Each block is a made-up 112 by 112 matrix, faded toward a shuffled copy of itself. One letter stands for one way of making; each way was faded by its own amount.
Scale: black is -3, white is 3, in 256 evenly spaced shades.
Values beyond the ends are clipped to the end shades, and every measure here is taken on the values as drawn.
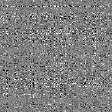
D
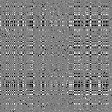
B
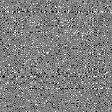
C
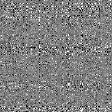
D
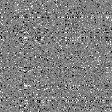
C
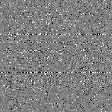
C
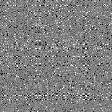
C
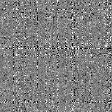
D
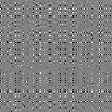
B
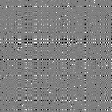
B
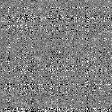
D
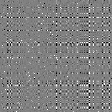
B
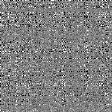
D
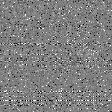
C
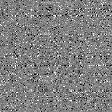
C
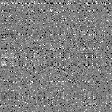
C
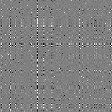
B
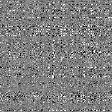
D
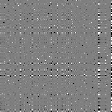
B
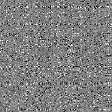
C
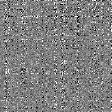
D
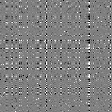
B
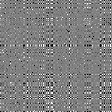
B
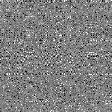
C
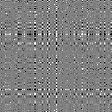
B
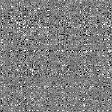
D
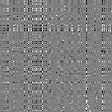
B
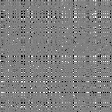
B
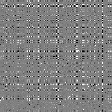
B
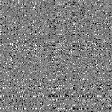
C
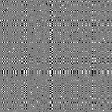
B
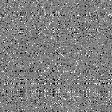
C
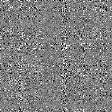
D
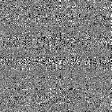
D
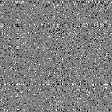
C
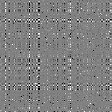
B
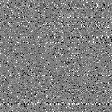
C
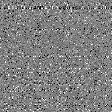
C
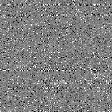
C
